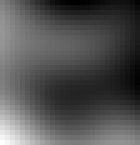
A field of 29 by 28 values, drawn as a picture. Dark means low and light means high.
The bottom left is the ninth with the highest average. Values rise toward the bottom left. The halves do not mirror each other. On average the colour sits 30% of the way up the scale. The bottom left is the roughest part.
